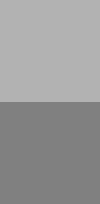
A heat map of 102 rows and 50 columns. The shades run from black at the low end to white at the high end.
It is made of 2 by 1 panels. Panel 1,1: high, flat. Panel 2,1: middling, flat.
